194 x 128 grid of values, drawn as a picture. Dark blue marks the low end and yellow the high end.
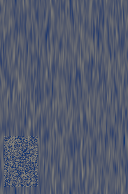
Roughest part: bottom left. Odd patch: rougher, in the bottom left. Slope: none. Average level on the scale: 30%. Grain: streaks running down.
